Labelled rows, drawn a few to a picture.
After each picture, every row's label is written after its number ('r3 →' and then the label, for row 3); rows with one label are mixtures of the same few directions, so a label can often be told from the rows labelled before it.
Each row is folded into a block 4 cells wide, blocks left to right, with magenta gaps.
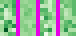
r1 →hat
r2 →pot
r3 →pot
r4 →hat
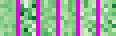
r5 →pot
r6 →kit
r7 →kit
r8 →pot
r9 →kit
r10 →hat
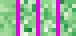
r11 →hat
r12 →kit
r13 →hat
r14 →hat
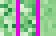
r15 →pot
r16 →hat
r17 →pot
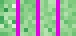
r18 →hat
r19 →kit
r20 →kit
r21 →pot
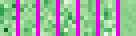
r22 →kit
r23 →hat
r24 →kit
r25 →kit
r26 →pot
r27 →pot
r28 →kit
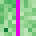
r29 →kit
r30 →kit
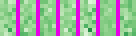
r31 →kit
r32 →kit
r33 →pot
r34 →kit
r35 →kit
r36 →pot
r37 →pot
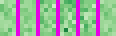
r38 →hat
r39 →pot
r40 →hat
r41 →kit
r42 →hat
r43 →hat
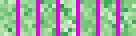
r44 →kit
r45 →pot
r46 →hat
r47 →hat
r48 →hat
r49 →kit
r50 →hat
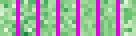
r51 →kit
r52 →kit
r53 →pot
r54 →hat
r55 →pot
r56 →pot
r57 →pot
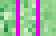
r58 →hat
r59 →kit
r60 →hat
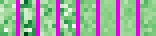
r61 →kit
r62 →pot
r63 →pot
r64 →pot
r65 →hat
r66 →kit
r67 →pot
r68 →pot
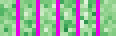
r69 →kit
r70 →pot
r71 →kit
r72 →hat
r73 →pot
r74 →kit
